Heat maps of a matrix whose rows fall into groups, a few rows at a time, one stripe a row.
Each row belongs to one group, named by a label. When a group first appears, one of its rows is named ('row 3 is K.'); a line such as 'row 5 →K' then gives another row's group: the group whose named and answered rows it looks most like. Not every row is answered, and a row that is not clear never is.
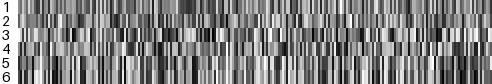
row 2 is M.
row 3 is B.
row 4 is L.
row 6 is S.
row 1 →L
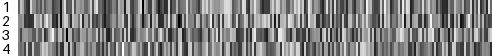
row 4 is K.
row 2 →S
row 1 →S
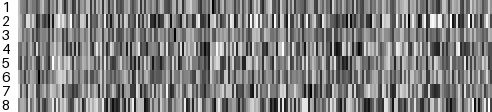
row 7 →B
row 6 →L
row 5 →L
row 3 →B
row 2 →L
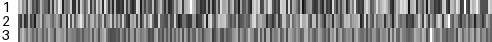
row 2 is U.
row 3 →M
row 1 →B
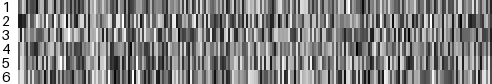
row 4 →M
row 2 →U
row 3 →L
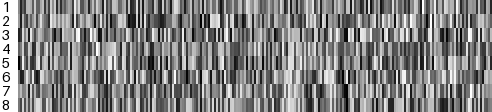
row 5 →U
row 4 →U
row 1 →L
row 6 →K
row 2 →L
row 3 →S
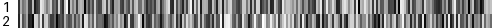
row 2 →S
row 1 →K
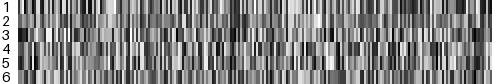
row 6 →U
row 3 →U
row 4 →K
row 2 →U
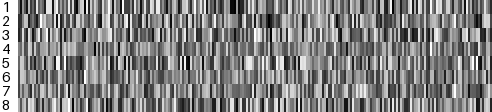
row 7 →K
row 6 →M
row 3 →U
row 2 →K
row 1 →U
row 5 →M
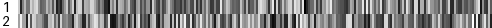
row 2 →M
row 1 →S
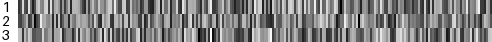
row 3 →B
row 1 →U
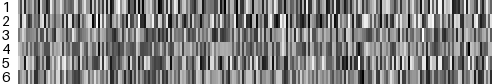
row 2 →B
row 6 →M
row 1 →L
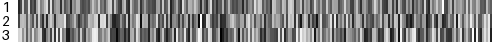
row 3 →M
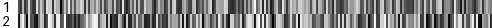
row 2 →M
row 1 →U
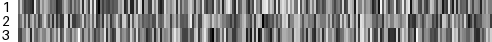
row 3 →K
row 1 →S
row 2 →K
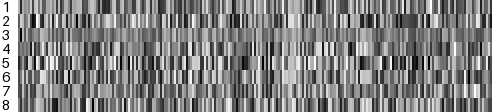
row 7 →U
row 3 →K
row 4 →K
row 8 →S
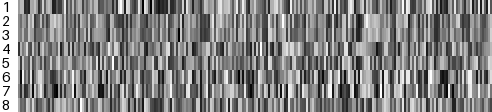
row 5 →B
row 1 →S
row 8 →L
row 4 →K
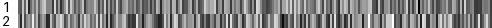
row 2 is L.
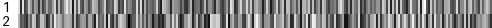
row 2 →L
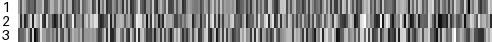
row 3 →K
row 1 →B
